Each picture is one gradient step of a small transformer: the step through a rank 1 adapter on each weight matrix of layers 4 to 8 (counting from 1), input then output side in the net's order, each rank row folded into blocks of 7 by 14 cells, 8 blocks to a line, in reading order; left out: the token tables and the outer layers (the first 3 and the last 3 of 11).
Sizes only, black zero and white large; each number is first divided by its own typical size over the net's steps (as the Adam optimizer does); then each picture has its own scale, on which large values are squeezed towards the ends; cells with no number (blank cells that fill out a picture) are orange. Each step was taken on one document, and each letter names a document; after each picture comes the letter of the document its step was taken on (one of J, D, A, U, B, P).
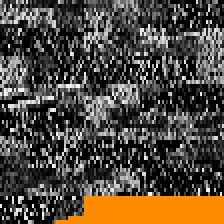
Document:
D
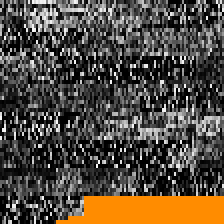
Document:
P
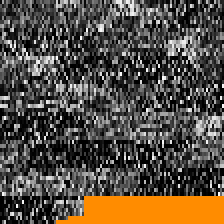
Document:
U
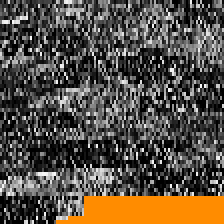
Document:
U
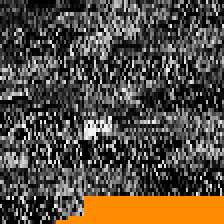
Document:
D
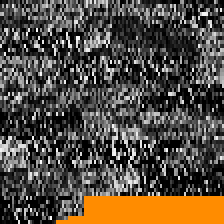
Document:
D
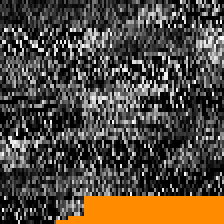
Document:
D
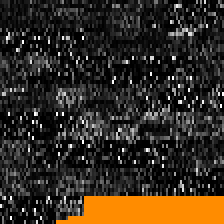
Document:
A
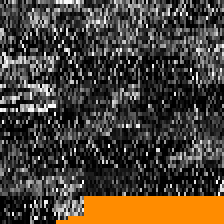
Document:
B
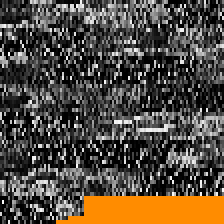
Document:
P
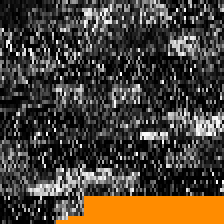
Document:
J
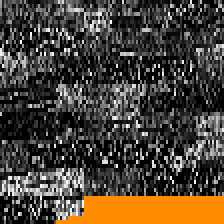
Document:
B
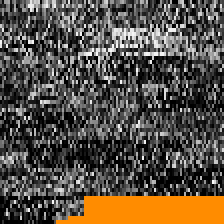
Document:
U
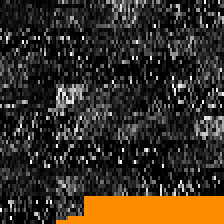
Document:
A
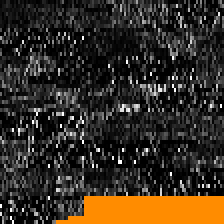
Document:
A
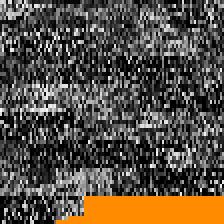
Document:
U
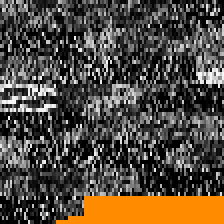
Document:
D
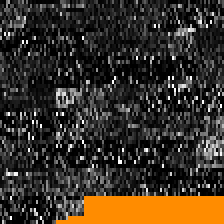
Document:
A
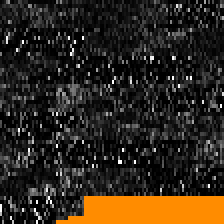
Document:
A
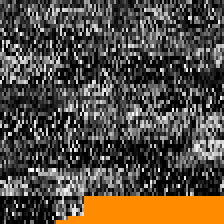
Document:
U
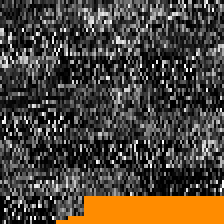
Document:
J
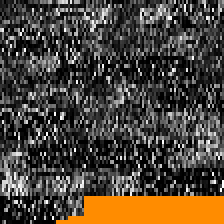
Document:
J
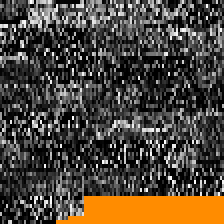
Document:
P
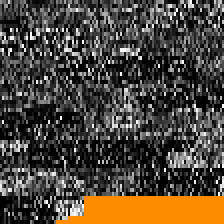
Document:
B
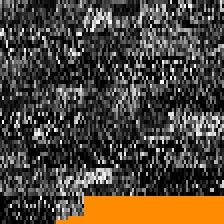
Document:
J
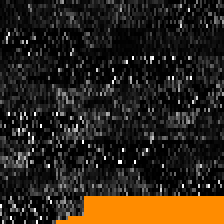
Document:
A
